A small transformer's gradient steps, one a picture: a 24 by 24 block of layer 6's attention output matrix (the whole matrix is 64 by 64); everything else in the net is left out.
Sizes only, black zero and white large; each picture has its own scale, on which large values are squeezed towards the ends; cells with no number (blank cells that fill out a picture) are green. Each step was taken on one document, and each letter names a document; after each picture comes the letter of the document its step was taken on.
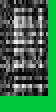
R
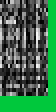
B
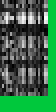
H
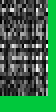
B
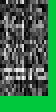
H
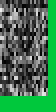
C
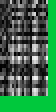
B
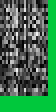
C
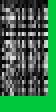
H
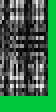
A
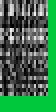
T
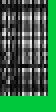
H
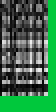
H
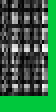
C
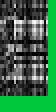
R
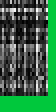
B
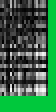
A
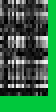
T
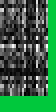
B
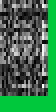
C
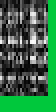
T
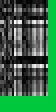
R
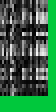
A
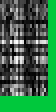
A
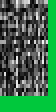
C
